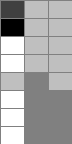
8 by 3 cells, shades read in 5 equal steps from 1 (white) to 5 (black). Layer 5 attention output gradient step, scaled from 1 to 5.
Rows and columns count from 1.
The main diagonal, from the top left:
4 2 2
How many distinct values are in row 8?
2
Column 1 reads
4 5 1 1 2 1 1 1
